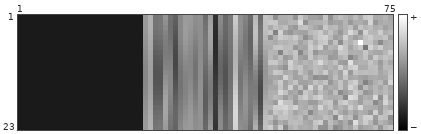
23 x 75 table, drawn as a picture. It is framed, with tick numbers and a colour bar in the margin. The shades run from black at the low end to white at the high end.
The table splits into one row of 3 panels. Panel 1,1: very low, flat. Panel 1,2: middling, streaked downward, strong in contrast. Panel 1,3: high, fine-grained.
